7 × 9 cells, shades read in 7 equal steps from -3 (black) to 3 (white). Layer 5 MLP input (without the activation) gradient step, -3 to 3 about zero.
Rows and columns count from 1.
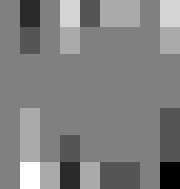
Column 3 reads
0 0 0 0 0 0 1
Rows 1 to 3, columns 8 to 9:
0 2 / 0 1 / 0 0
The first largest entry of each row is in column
4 4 1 1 2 2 2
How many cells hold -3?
1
